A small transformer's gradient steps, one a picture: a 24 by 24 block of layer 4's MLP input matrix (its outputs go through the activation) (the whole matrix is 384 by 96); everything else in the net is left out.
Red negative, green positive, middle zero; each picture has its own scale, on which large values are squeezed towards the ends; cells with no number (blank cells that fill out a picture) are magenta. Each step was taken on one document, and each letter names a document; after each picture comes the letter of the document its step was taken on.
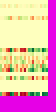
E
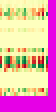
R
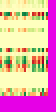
R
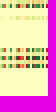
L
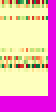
L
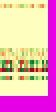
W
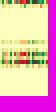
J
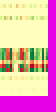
W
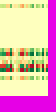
W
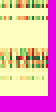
L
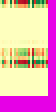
J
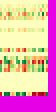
R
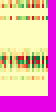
L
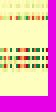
L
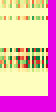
L
